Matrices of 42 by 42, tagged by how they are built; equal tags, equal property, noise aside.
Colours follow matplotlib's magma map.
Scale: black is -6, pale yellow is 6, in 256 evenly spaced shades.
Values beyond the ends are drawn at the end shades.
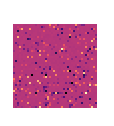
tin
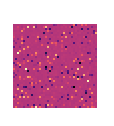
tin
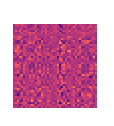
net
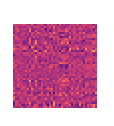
net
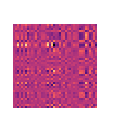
net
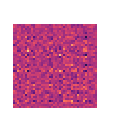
net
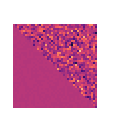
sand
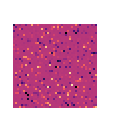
tin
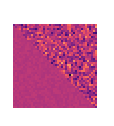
sand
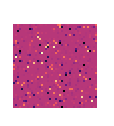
tin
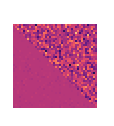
sand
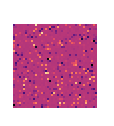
tin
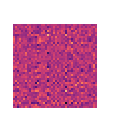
net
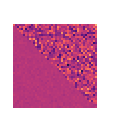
sand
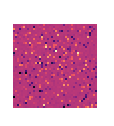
tin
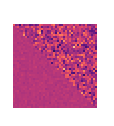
sand
